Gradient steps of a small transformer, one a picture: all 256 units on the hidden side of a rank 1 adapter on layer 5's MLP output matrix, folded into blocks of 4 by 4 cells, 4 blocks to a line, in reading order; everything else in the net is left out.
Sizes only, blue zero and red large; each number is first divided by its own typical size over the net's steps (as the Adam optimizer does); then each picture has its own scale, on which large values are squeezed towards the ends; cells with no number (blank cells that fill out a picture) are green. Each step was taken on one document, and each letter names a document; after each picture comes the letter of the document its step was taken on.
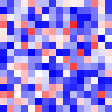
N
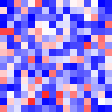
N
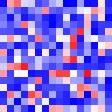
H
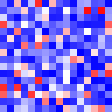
H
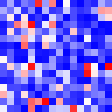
H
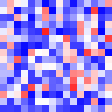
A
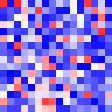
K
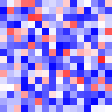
A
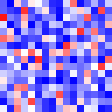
A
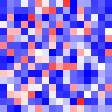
A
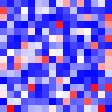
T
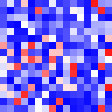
T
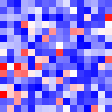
T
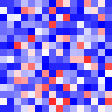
K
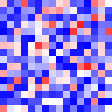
A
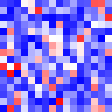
T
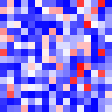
K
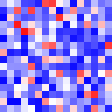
K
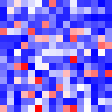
H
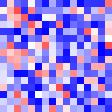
N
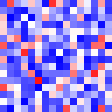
N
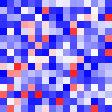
T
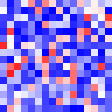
T
